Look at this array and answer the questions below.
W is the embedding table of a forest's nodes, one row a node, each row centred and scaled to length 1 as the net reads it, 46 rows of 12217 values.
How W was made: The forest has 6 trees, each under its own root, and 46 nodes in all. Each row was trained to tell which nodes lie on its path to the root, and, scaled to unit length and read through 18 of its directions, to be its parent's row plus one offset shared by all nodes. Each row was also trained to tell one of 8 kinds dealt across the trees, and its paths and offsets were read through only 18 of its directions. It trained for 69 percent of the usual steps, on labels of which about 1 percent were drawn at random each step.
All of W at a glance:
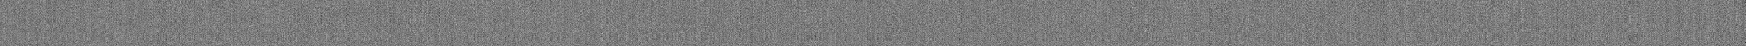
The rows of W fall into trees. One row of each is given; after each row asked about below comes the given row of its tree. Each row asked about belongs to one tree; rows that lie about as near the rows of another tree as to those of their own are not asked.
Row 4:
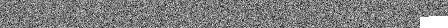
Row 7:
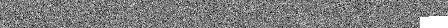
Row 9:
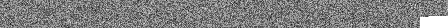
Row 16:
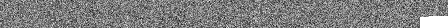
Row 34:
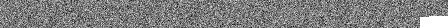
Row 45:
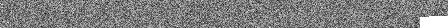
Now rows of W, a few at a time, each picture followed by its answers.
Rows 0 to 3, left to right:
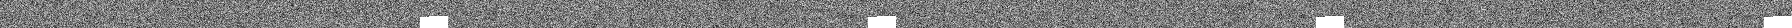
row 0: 7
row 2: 45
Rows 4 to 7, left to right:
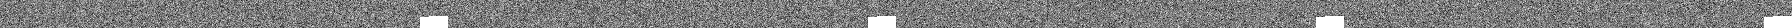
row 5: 34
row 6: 45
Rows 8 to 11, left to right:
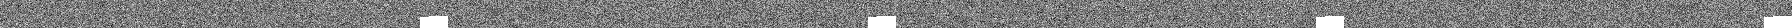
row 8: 16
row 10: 4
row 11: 45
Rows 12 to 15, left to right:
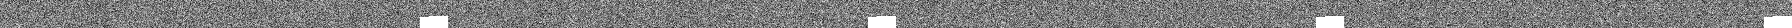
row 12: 9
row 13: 16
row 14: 45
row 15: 16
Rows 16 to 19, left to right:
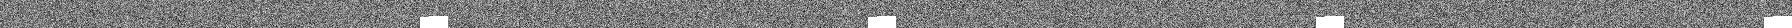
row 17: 34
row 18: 16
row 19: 16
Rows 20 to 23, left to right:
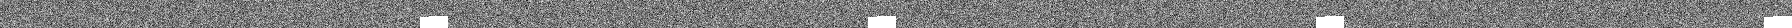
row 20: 16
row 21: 4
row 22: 16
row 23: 7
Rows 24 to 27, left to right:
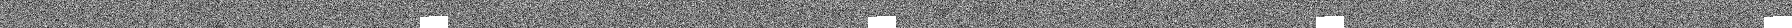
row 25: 45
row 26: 9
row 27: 45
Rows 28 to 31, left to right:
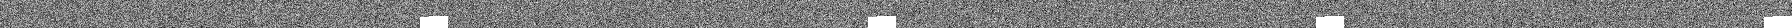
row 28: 16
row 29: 4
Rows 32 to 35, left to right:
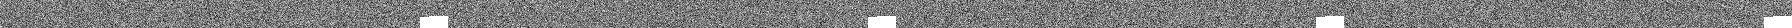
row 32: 34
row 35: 45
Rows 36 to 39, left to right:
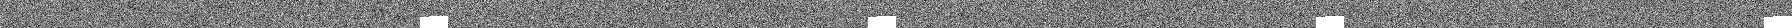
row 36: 34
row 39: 45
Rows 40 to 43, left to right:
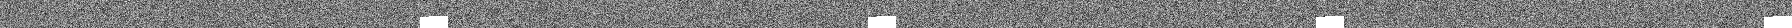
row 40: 45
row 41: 9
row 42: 34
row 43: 9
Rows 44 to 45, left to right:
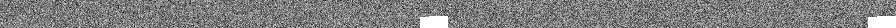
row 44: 16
